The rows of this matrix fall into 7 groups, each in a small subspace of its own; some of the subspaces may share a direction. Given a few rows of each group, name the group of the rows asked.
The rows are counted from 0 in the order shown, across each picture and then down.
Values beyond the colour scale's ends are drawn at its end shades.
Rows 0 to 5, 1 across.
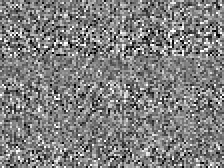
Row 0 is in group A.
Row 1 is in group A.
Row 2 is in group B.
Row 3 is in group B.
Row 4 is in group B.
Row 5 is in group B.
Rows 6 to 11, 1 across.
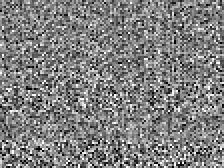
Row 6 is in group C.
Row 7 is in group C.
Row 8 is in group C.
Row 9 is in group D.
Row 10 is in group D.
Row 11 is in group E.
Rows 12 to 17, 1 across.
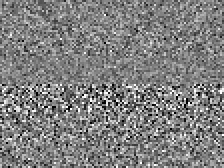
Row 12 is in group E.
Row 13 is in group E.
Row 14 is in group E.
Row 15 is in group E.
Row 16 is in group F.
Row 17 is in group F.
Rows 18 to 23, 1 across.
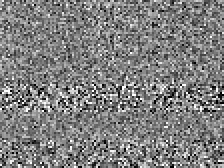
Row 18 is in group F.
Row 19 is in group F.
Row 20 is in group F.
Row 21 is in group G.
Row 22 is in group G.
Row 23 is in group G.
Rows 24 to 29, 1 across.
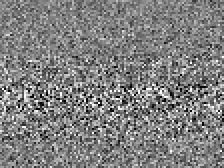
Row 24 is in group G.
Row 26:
D
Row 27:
B
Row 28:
F
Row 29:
B
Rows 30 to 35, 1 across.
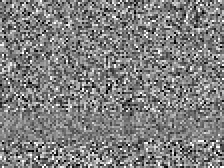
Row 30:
E
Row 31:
C
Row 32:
E
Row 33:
F
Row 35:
C
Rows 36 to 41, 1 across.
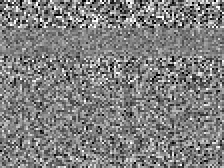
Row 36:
B
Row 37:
C
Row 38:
F
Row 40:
B
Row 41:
B
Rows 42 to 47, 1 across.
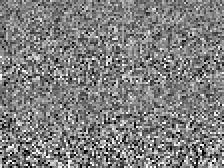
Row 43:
D
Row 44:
F
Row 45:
D
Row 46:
E
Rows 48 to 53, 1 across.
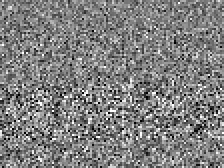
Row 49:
C
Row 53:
B
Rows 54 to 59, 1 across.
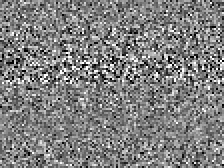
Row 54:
G
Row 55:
F
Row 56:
F
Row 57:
D
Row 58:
E
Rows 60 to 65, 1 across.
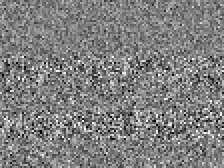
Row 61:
E
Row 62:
B
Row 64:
B
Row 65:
E
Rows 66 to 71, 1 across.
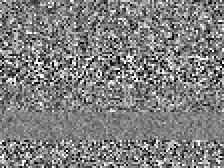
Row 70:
E
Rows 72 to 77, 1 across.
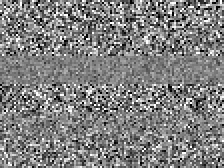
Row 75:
F
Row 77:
D
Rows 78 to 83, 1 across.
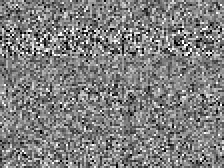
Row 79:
C
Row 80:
D
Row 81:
D
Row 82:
B
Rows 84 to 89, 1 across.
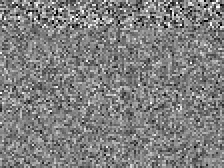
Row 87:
E
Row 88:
B
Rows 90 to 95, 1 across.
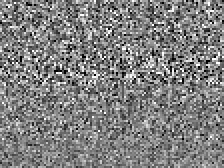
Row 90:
D
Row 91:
F
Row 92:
B
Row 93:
D
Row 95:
D
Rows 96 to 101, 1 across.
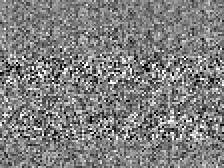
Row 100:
F
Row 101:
D
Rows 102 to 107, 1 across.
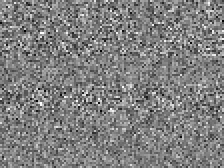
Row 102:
D
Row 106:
B
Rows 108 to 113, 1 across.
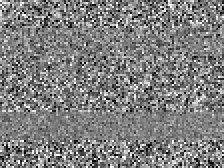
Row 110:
G
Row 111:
F
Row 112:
G
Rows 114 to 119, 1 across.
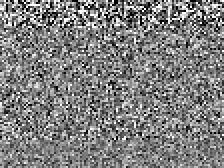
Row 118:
E
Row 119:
F
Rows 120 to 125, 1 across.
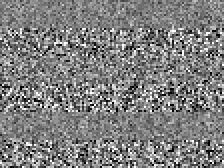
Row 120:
G
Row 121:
B
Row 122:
G
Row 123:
F
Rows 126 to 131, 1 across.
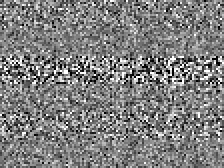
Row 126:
C
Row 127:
F
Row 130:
C
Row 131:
F
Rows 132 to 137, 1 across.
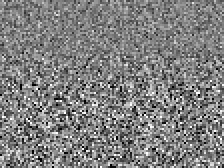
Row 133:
C
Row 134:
B
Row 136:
E
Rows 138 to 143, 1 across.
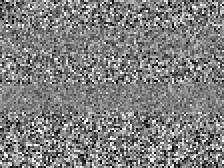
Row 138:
F
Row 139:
F
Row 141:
F
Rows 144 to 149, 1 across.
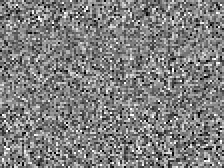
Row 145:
D
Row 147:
F
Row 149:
B
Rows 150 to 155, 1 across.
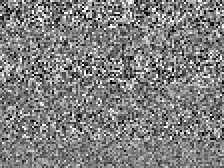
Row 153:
B
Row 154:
G
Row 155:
C
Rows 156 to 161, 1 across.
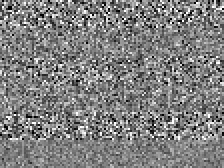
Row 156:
E
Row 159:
D
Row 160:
D
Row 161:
B
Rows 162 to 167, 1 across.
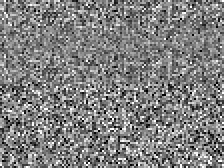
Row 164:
D
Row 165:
F
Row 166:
B
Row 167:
G
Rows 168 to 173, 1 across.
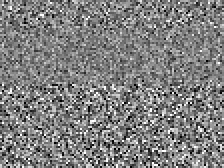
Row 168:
E
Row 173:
F
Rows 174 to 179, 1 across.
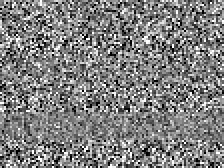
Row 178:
B
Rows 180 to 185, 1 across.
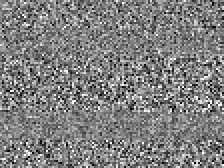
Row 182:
B
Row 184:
D
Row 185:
E
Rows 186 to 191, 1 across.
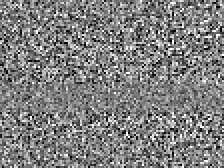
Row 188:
D
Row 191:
B
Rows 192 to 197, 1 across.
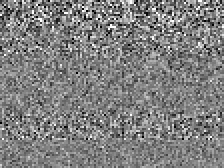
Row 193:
F
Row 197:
E
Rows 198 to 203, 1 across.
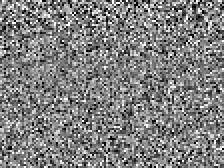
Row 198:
F
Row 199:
G
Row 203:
E
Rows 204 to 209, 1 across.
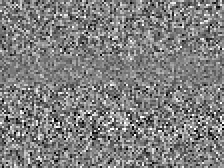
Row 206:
B
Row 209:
B
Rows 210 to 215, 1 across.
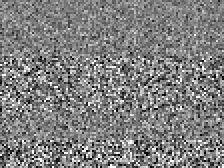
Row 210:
E
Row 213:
E
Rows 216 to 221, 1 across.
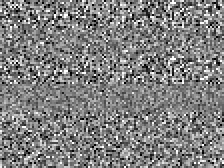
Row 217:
E
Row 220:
F
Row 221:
E
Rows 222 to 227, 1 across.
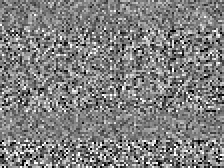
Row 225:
G
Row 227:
C
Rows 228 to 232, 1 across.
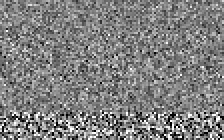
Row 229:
E
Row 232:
C
